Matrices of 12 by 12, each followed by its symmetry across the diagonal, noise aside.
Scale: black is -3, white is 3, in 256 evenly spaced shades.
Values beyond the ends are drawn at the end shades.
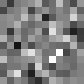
symmetric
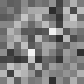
symmetric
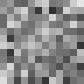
symmetric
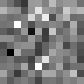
neither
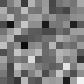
neither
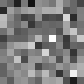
neither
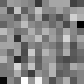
neither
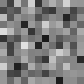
symmetric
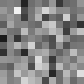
neither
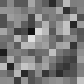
symmetric
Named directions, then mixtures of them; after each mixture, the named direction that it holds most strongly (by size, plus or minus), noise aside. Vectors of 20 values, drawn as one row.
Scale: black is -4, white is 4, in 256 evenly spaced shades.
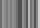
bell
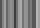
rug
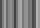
rug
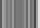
bell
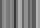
rug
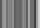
bell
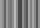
rug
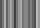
rug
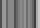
rug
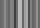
rug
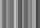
rug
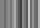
bell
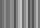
rug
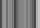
rug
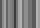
rug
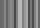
rug
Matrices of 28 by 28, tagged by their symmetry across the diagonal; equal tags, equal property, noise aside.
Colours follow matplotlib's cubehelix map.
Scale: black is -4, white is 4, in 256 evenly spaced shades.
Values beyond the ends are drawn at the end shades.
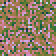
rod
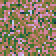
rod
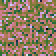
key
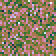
key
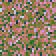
rod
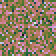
rod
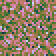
rod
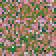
key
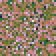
key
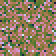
key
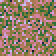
key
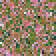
key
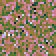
rod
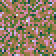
rod
